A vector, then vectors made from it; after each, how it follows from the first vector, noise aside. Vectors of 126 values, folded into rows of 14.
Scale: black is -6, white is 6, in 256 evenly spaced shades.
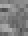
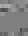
partly zeroed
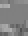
partly zeroed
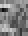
scaled up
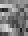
scaled up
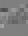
partly zeroed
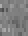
partly zeroed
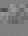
partly zeroed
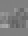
partly zeroed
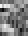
scaled up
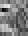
scaled up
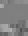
partly zeroed
